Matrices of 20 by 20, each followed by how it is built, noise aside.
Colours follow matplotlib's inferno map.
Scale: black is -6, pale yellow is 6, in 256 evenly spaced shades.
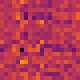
low rank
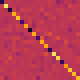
diagonal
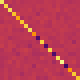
diagonal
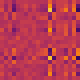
low rank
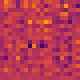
low rank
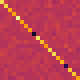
diagonal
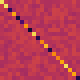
diagonal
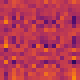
low rank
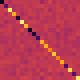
diagonal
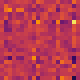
low rank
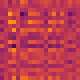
low rank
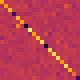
diagonal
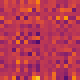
low rank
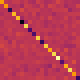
diagonal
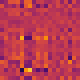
low rank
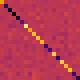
diagonal
